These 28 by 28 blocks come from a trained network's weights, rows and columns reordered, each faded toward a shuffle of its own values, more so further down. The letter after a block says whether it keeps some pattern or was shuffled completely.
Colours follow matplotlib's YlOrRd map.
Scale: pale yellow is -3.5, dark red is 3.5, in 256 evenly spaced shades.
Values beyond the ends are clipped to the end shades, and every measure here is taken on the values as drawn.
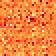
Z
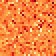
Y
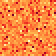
Y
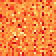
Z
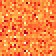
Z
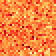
Y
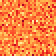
Z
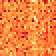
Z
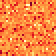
Y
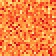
Y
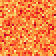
Y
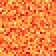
Z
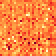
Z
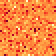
Y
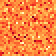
Y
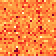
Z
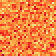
Z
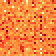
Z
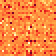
Z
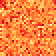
Z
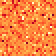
Y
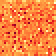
Z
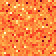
Y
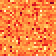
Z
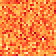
Y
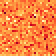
Y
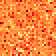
Y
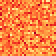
Z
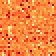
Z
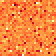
Y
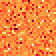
Y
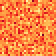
Y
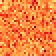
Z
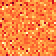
Y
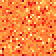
Y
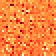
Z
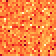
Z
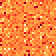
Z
